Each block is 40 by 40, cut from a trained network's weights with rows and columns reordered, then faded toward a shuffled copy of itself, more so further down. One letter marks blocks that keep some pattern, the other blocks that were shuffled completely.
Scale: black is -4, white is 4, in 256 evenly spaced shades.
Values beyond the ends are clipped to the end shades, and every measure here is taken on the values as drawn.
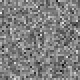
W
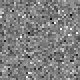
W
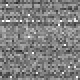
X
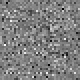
X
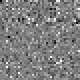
X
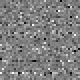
X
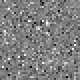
W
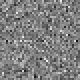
X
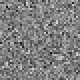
W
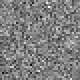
W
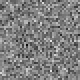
X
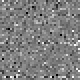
X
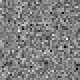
X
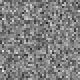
X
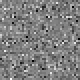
X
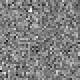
X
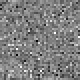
X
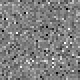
W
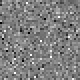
W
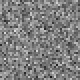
X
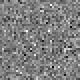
X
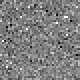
W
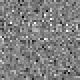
X
